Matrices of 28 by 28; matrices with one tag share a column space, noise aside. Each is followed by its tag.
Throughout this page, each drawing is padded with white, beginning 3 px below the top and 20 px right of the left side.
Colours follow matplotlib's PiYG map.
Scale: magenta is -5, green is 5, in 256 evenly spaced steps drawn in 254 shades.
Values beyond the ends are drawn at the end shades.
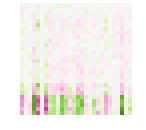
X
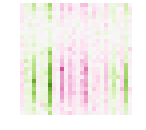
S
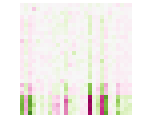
X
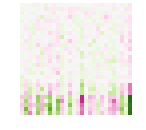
X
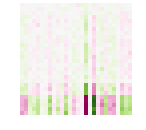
X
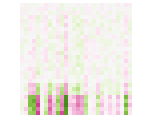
X
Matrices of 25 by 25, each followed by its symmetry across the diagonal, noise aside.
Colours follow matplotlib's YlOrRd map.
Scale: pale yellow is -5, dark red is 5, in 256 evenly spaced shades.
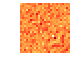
symmetric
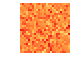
antisymmetric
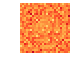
symmetric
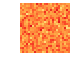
neither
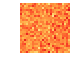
neither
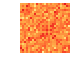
symmetric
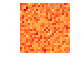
symmetric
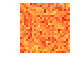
antisymmetric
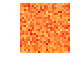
antisymmetric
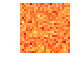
neither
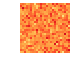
neither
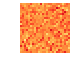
antisymmetric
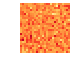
antisymmetric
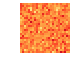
neither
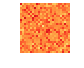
symmetric
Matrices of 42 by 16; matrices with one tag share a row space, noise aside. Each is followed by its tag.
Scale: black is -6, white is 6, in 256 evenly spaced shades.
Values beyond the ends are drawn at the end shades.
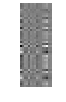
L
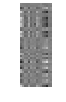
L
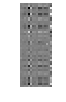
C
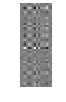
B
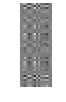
B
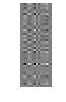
B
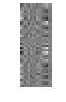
L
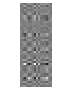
B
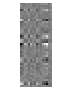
L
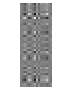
B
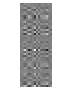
B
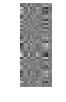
L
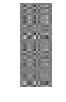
B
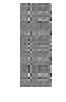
C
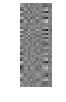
L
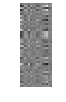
L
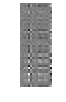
C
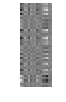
L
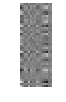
L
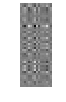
B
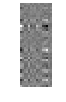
L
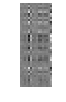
C
